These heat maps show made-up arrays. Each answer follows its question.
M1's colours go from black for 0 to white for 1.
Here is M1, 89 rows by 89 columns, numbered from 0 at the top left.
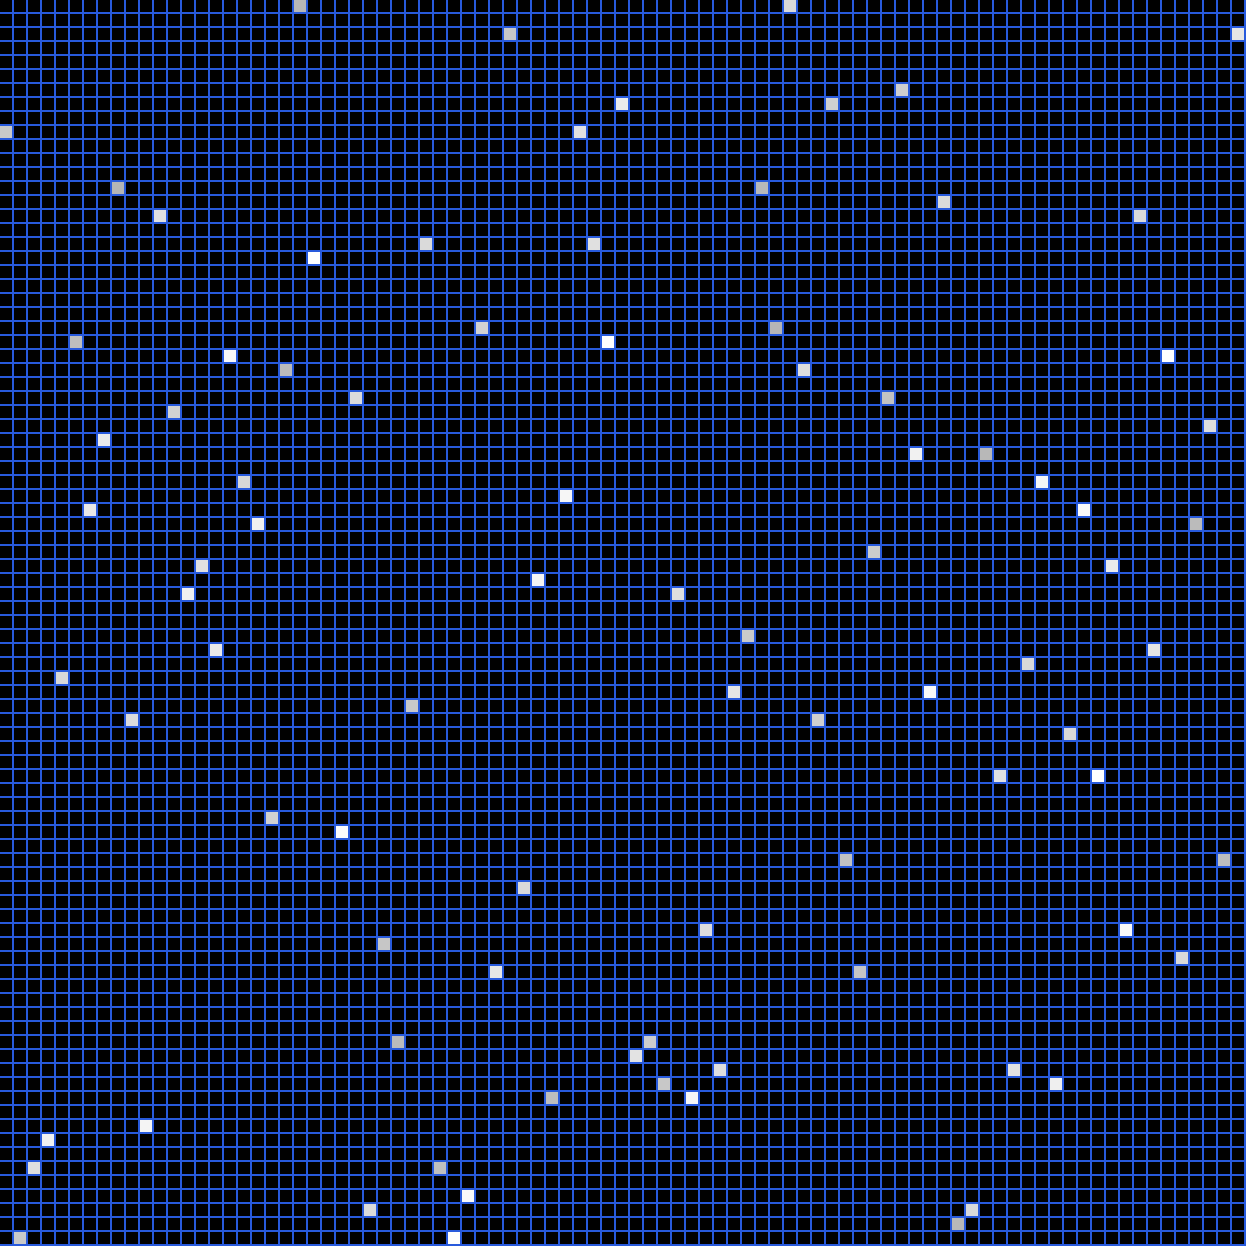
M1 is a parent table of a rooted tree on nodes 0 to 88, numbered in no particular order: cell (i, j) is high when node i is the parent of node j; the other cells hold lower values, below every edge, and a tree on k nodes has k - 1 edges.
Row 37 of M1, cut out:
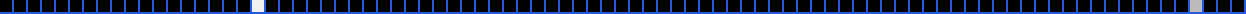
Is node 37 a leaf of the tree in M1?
no
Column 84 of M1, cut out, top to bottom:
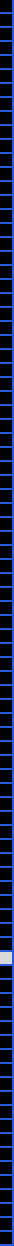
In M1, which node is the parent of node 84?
68
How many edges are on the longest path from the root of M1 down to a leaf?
11
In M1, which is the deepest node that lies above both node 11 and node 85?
74
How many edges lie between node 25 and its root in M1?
4
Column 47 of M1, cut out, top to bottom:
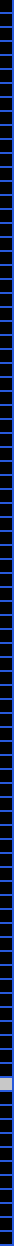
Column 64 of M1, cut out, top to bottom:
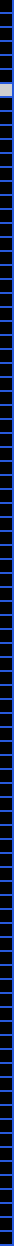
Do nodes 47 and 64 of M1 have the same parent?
no
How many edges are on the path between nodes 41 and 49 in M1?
5
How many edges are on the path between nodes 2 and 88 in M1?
1
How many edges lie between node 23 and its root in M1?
0
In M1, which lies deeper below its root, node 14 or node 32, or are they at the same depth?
the same depth
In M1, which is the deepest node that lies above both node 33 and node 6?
28
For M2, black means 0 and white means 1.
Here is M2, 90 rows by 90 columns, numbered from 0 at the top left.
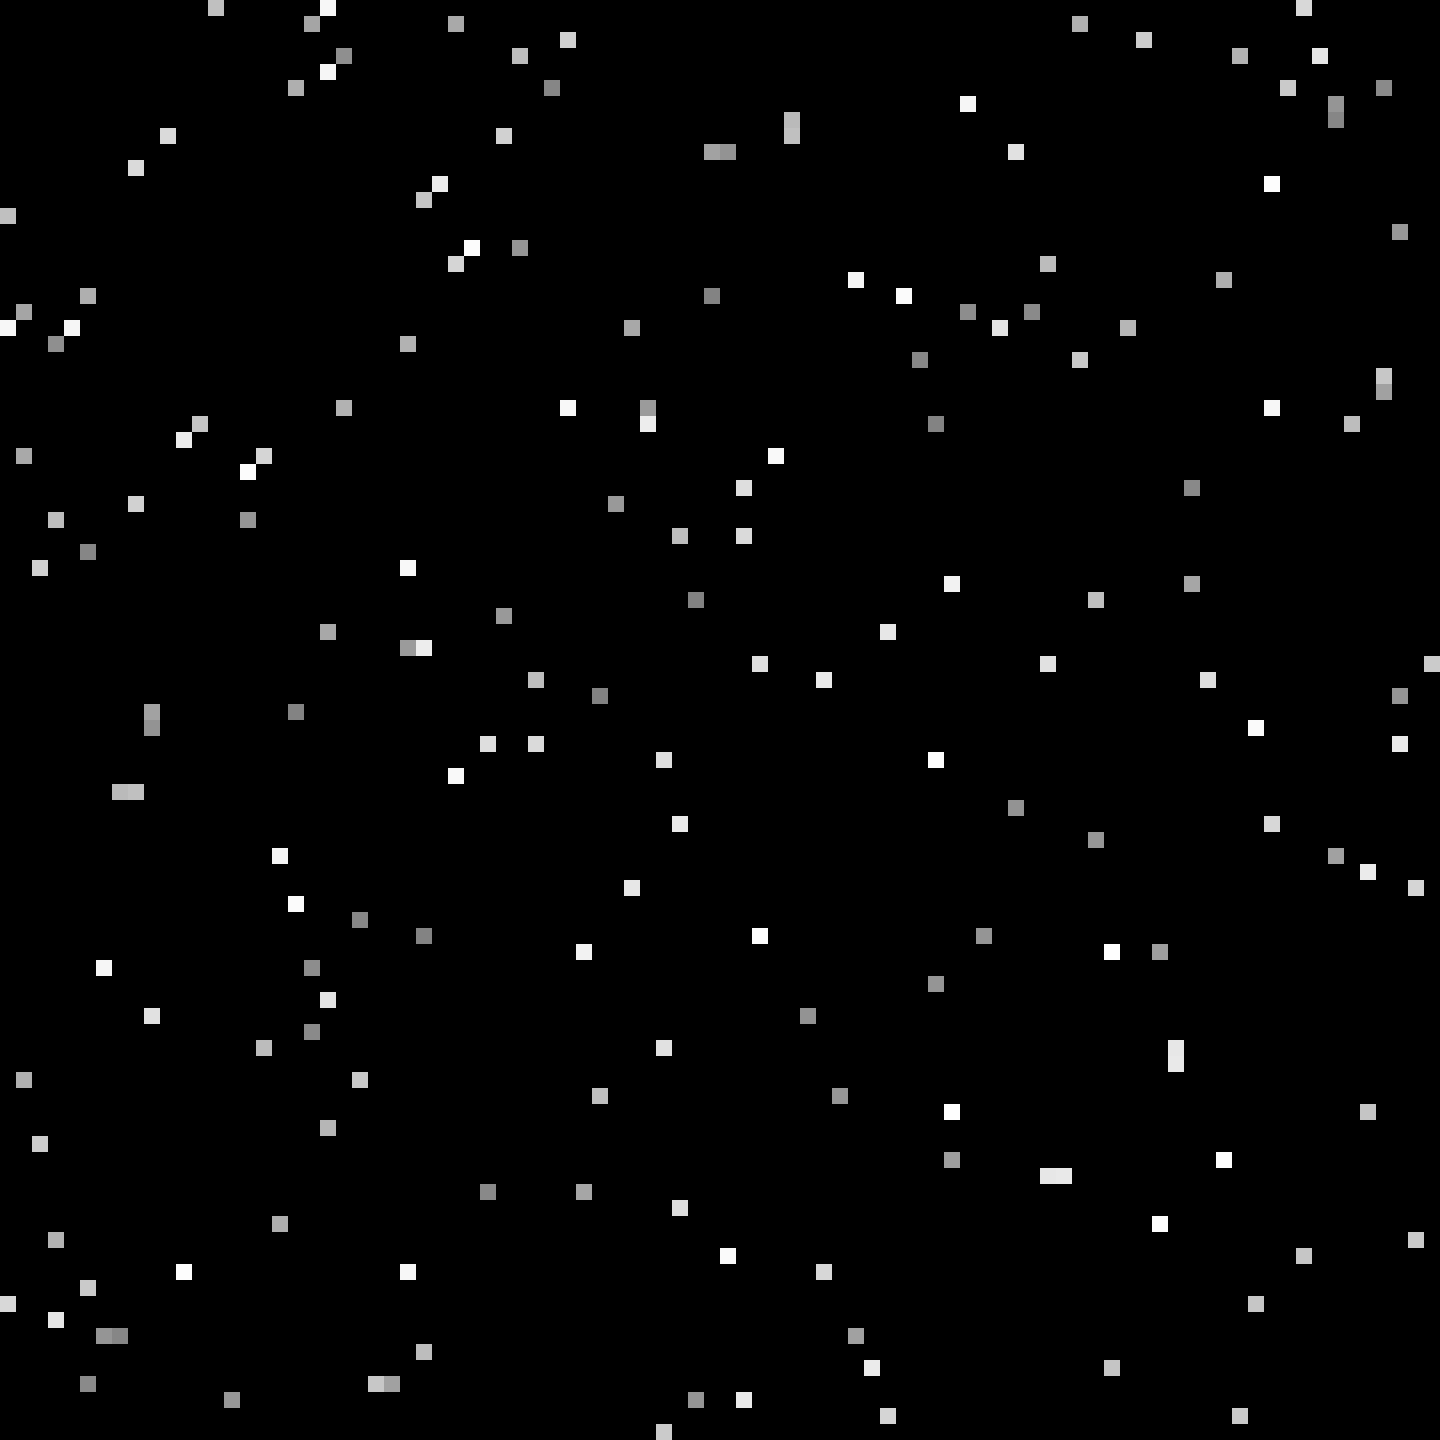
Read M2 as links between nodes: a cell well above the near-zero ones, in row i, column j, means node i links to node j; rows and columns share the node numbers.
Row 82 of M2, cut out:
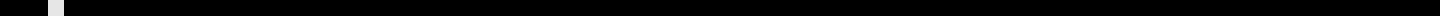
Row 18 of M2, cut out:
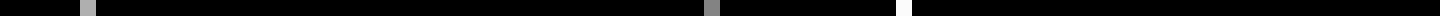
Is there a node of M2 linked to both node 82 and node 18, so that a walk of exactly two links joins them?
no
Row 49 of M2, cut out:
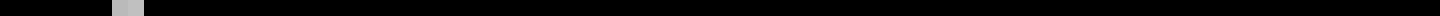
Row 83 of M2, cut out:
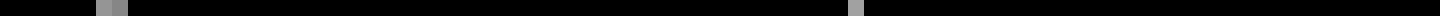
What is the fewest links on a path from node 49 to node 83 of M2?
2
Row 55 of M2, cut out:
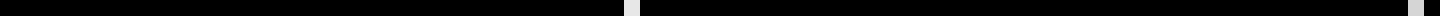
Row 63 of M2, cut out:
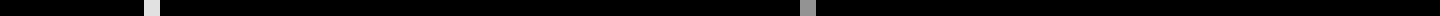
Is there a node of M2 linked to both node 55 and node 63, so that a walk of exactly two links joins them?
no
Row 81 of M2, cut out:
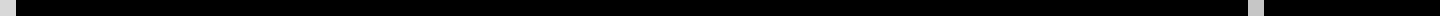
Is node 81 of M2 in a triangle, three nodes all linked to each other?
no
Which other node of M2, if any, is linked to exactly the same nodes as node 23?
node 24
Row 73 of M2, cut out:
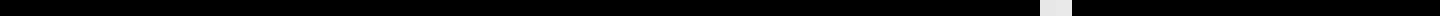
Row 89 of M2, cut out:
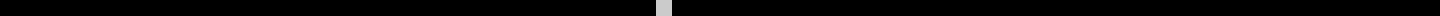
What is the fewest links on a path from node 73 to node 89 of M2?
3
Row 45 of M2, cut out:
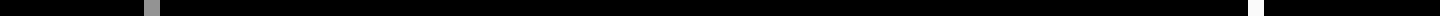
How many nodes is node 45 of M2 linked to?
2
